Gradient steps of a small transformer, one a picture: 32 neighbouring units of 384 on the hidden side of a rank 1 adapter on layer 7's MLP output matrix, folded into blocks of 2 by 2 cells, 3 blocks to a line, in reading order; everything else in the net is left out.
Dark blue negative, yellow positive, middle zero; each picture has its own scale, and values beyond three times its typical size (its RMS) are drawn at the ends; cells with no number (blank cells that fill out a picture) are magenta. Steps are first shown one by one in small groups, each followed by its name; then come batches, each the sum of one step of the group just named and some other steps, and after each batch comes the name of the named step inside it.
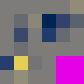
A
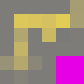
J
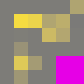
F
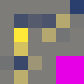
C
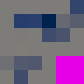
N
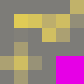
F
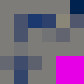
N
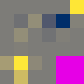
A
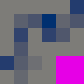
A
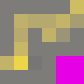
N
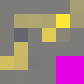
A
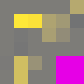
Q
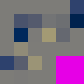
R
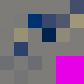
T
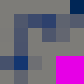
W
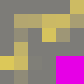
Q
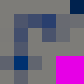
W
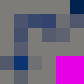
W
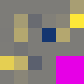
T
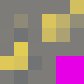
R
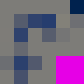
W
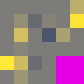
T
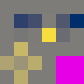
R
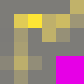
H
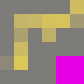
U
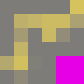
U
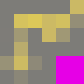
H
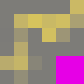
H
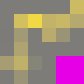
H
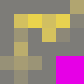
H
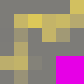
H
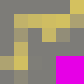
U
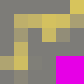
U
